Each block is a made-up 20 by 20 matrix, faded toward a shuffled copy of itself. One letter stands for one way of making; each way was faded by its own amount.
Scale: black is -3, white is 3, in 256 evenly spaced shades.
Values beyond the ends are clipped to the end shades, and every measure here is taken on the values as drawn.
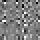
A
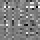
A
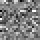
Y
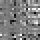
A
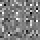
A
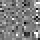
A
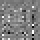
A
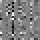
A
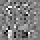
A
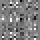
A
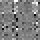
A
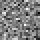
Y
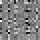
A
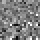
Y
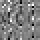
A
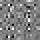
A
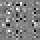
A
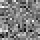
Y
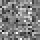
Y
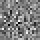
Y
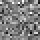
Y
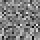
Y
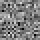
Y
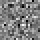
Y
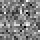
Y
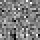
Y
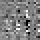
A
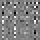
A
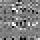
A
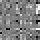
A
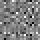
A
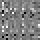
A
